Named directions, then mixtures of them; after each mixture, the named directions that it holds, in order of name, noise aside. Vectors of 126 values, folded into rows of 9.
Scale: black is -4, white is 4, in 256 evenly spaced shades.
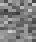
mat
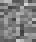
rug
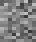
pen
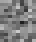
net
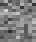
mat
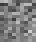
mat, pen, rug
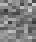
mat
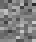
mat, rug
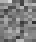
mat, net, rug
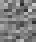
mat, net, pen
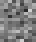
mat, net, pen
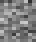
net, pen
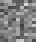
rug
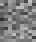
pen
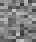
pen, rug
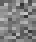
pen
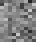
pen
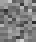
mat, net, rug
